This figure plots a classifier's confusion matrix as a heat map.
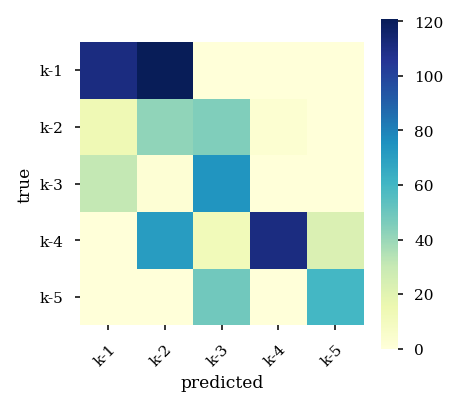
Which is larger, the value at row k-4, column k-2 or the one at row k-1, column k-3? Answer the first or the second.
the first
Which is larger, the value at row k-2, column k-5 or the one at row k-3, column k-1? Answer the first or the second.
the second
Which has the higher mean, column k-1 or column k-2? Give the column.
k-2
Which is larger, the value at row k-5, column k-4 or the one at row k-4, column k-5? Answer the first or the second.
the second
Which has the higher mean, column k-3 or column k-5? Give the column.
k-3
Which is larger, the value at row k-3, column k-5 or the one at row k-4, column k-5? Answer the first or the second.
the second
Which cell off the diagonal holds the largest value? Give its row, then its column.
k-1, k-2
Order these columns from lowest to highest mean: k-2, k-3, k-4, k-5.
k-5, k-4, k-3, k-2
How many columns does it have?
5
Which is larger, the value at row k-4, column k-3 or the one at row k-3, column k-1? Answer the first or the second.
the second
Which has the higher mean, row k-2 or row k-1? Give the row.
k-1
